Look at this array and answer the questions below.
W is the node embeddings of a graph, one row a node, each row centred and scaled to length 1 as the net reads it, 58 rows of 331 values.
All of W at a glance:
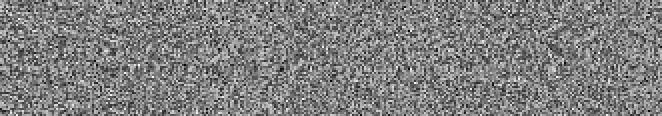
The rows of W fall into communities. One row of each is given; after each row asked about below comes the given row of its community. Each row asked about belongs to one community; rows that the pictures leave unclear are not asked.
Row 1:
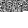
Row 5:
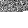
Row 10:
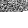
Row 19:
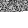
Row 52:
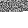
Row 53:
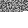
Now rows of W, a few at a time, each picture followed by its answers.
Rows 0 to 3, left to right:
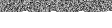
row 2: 5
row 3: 19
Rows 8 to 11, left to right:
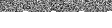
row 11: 53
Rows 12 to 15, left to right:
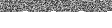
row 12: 19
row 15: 52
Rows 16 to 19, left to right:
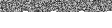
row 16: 53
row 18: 53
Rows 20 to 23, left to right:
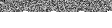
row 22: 53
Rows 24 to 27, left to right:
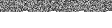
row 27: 52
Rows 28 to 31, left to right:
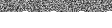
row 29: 19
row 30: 5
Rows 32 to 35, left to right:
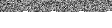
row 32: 10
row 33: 52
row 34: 52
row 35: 52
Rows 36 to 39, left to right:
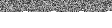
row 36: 19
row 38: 5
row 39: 52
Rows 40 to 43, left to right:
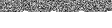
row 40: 53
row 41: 53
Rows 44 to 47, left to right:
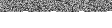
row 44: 5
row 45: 1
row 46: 19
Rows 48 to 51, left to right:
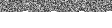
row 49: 19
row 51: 1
